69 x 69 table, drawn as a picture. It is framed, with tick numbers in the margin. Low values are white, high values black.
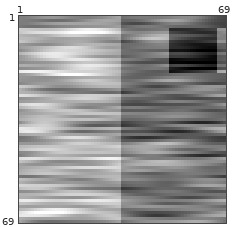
Streaks run across, left to right. A vertical seam about 50% of the way across splits the table, and the right part is higher. The values follow a bell shape. An odd patch, higher than its surroundings, sits in the top right. The top right is the ninth with the highest average.
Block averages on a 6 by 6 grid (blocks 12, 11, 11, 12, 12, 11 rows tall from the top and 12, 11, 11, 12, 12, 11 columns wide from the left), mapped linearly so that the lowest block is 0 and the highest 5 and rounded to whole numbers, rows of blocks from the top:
1 1 1 3 4 5 / 1 0 0 3 4 5 / 1 1 1 4 3 3 / 1 1 1 3 3 4 / 1 1 1 3 3 3 / 1 1 1 3 3 3
